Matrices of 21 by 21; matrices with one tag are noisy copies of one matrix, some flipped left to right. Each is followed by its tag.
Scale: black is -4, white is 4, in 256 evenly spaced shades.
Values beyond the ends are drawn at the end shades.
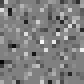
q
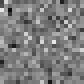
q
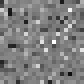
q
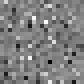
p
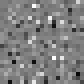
p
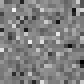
q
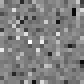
q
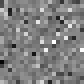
q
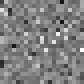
q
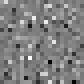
p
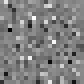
p
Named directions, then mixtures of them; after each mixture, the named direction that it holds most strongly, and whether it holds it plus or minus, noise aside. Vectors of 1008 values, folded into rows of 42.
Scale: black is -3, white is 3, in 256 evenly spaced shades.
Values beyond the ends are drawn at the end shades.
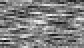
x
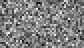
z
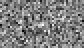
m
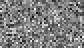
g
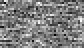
x, plus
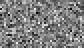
g, plus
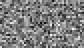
m, minus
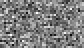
z, minus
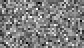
z, plus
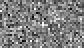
g, plus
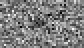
m, minus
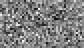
z, minus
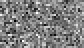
z, minus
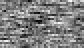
x, minus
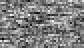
x, minus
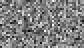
m, plus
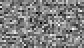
g, plus
